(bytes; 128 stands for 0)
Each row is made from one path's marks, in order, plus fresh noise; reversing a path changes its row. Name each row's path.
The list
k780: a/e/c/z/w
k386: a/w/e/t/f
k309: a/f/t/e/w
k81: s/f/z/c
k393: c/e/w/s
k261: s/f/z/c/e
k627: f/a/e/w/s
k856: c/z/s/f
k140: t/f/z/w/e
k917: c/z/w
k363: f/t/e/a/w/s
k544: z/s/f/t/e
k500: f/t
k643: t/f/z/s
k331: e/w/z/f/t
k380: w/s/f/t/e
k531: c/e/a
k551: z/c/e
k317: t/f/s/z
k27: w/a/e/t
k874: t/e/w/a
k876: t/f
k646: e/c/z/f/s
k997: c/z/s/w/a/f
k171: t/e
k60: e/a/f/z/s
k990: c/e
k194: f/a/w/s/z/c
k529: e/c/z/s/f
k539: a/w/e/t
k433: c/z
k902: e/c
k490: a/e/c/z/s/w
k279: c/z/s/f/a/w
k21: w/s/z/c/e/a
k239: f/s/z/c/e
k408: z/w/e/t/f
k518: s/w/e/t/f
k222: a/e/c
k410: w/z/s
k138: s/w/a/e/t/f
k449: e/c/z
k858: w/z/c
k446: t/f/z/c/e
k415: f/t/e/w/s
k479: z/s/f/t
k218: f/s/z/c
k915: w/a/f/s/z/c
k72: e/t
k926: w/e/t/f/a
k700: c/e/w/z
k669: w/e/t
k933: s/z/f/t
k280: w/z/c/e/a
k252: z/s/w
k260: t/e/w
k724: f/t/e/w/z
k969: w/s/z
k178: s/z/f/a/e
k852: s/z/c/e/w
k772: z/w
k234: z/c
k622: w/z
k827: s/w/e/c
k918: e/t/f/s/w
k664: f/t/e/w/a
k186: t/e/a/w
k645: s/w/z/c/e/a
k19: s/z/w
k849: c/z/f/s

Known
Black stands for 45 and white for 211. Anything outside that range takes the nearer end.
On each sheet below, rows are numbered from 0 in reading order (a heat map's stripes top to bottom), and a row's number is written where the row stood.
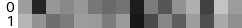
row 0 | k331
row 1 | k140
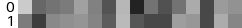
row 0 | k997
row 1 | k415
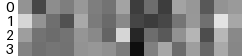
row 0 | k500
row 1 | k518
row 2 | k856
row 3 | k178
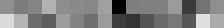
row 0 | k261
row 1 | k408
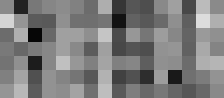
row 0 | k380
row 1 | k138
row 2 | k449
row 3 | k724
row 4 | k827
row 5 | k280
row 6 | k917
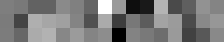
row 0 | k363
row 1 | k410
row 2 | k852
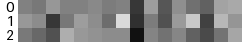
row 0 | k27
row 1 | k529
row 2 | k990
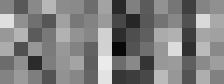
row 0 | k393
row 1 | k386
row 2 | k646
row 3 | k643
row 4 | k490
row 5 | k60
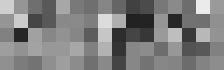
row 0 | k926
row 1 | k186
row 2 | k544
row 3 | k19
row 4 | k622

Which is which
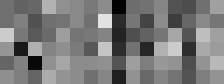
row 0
k551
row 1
k21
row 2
k876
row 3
k479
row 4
k902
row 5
k700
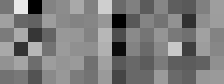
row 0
k780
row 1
k446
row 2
k433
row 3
k933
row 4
k772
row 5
k234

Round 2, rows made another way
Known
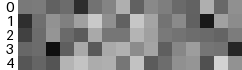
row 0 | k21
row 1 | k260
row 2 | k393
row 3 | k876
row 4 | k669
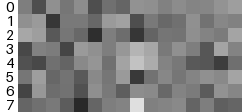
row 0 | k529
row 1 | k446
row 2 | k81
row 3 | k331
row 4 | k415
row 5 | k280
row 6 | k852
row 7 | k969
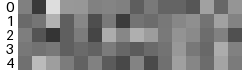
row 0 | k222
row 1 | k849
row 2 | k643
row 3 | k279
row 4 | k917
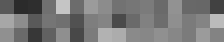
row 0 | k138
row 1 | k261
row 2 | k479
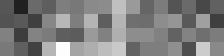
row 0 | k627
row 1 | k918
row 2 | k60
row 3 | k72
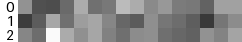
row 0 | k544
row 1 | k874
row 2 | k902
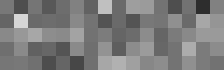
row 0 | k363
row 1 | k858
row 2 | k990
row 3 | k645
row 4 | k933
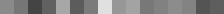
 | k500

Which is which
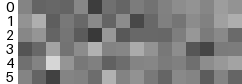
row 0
k856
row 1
k551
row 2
k218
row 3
k309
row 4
k449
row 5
k140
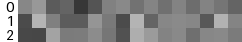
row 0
k194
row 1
k622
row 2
k490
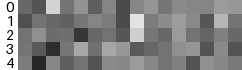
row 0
k646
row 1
k410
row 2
k19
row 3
k386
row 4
k178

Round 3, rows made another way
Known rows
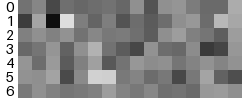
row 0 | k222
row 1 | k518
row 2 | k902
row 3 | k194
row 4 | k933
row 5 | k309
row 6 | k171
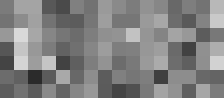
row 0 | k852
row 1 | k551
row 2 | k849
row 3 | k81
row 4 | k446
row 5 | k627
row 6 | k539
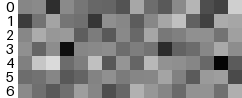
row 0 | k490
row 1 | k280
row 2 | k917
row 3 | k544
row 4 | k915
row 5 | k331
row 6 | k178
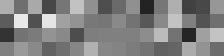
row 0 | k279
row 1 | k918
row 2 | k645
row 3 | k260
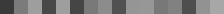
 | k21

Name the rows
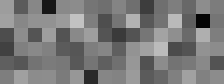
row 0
k479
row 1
k997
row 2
k386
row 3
k858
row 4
k410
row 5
k19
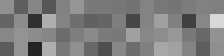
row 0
k500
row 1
k827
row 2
k433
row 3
k138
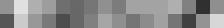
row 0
k646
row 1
k261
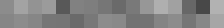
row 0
k449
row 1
k990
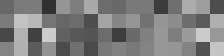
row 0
k415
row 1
k239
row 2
k408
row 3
k780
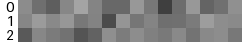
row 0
k252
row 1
k772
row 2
k700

